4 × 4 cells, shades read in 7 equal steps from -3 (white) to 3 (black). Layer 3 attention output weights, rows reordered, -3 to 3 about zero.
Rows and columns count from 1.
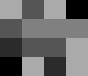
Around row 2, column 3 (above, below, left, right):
-1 1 0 0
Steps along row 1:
up down up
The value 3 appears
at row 1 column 4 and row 4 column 1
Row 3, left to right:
2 1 1 -1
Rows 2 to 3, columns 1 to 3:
1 0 0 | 2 1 1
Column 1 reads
-1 1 2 3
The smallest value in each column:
-1 -1 -1 -1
